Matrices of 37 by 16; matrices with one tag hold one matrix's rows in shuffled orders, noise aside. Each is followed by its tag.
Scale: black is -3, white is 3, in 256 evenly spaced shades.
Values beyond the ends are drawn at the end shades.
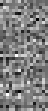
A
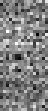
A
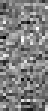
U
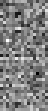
A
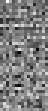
A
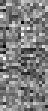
U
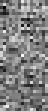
U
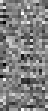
U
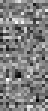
A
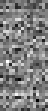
A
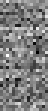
A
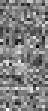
A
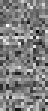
A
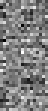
U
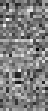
A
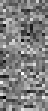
U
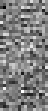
U
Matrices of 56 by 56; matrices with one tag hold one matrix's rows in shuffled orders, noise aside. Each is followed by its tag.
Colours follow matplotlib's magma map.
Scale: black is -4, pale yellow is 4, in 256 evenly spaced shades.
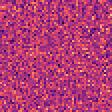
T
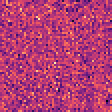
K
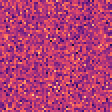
K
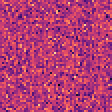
K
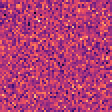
T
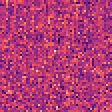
K
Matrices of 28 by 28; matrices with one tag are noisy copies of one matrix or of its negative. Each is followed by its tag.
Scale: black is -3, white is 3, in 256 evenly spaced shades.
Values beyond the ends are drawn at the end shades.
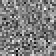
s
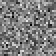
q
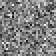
q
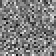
s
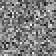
q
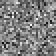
q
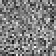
s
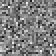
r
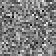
q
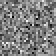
q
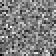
r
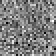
s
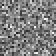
r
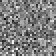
s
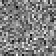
s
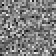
r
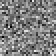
r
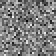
q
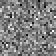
q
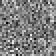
s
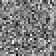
s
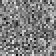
s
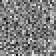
s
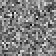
q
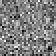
s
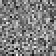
s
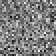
s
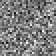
q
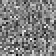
s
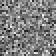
r
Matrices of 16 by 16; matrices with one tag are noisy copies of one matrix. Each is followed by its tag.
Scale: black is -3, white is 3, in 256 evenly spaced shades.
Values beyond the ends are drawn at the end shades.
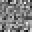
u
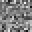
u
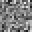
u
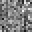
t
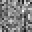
t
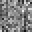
t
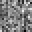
t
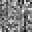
t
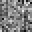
t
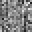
t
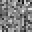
t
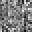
t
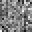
t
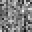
t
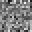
u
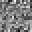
u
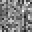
t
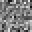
u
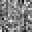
t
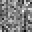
t
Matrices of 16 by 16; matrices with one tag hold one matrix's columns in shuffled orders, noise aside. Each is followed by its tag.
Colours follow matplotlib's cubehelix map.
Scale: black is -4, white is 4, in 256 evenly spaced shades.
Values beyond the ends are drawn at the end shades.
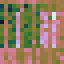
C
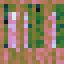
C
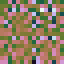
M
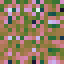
M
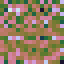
M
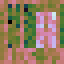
C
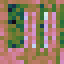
C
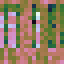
C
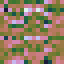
M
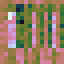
C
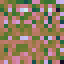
M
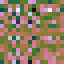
M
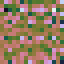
M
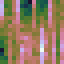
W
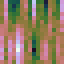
W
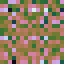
M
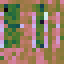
C
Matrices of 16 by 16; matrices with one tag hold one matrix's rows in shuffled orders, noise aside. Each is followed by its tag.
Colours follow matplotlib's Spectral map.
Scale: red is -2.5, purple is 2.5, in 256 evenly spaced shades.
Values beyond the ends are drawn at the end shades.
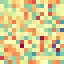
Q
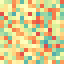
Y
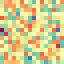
Q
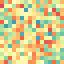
Y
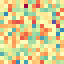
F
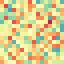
Y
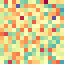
Q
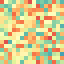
Y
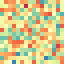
F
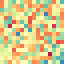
Y
